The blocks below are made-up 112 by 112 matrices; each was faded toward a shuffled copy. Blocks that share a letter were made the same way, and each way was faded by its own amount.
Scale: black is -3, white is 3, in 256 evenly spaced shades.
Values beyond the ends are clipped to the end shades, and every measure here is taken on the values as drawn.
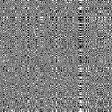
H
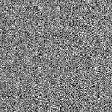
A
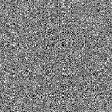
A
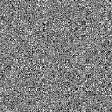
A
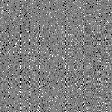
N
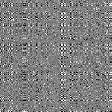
H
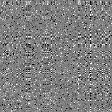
N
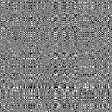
H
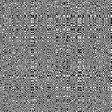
H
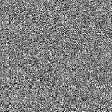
A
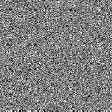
A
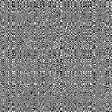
H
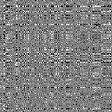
H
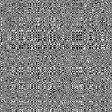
H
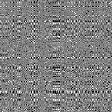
H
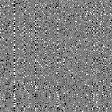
N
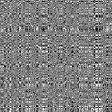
H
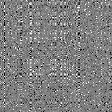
N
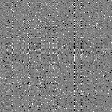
N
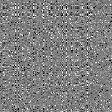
N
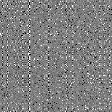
N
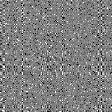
N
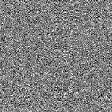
A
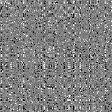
N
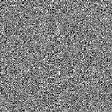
A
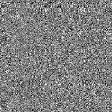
A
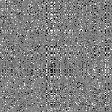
N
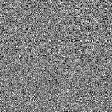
A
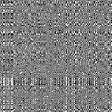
H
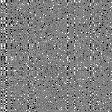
N
